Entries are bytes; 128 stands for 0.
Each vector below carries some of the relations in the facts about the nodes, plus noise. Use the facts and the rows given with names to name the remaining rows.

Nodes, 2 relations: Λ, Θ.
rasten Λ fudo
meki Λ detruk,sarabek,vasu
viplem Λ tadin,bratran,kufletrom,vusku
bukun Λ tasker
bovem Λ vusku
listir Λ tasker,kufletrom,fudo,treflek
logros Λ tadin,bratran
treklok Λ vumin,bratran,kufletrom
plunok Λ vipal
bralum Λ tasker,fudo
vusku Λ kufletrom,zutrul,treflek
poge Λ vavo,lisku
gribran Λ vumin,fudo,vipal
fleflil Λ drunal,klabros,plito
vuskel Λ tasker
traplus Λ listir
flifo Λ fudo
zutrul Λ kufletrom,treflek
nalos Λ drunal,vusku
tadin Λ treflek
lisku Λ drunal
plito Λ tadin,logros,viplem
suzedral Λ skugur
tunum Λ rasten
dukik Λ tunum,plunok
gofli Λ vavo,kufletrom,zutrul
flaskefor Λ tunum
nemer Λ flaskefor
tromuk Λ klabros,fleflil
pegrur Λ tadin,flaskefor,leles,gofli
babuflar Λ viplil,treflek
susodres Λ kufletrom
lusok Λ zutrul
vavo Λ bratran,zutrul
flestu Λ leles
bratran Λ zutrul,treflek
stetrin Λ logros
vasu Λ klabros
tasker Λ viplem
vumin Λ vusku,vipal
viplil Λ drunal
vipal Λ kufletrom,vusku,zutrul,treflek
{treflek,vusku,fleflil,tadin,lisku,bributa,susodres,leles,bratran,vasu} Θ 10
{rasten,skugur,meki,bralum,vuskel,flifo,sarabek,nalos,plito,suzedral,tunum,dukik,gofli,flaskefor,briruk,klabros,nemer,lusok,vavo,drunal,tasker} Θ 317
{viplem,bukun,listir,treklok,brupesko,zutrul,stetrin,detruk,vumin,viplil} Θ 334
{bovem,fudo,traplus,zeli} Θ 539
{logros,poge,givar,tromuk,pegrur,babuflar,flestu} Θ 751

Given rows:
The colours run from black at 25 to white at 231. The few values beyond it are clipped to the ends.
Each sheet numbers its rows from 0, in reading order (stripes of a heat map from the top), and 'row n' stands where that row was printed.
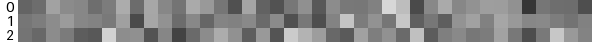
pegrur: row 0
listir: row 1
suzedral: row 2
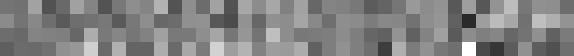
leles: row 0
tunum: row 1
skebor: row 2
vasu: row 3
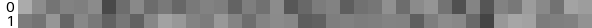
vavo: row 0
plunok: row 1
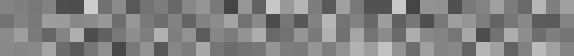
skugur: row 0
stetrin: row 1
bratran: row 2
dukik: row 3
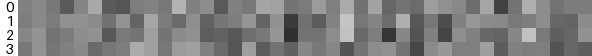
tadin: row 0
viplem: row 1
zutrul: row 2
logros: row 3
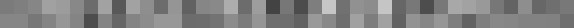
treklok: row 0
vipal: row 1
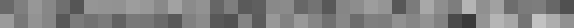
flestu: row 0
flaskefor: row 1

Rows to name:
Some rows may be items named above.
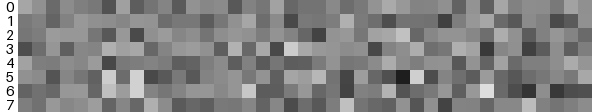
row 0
gofli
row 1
viplil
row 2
gribran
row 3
zeli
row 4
lusok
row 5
sarabek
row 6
tromuk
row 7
vumin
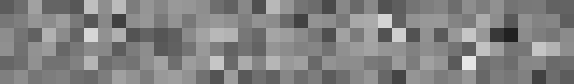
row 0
givar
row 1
gribran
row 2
meki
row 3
nemer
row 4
bributa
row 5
logros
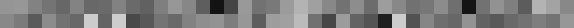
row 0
tasker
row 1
sarabek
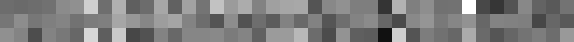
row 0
vasu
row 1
logros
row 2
sarabek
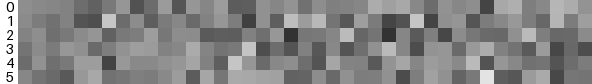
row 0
flifo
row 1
skugur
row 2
zutrul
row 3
poge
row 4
bovem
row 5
lisku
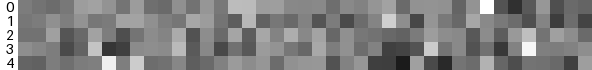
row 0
fleflil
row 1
babuflar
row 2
leles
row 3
treflek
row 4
detruk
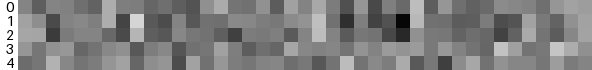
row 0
briruk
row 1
klabros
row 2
drunal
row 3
nemer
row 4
bukun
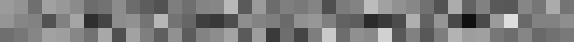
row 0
nalos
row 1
kufletrom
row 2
treklok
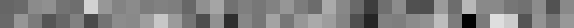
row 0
brupesko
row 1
fudo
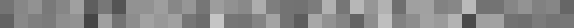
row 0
susodres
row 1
traplus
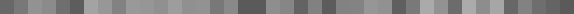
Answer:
flestu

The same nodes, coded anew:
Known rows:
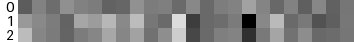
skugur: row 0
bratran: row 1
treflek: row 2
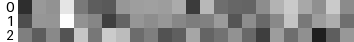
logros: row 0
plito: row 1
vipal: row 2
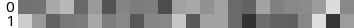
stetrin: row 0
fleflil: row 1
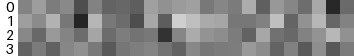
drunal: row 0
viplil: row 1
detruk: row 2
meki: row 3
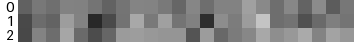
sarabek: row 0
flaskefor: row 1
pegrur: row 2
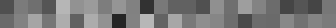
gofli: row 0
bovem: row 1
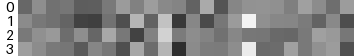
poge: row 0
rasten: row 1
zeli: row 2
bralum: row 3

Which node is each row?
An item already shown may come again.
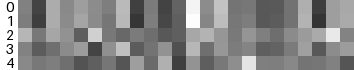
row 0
vumin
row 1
vumin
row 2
bukun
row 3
plunok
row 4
flifo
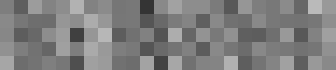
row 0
treklok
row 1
kufletrom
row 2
plunok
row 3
kufletrom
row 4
gribran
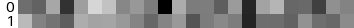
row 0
zutrul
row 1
susodres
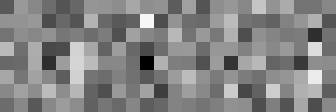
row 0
babuflar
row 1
fudo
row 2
nalos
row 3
listir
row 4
zutrul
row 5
bukun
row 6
tasker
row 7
klabros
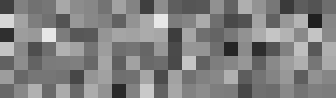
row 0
vavo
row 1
lisku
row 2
logros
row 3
vasu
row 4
tromuk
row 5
gribran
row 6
bovem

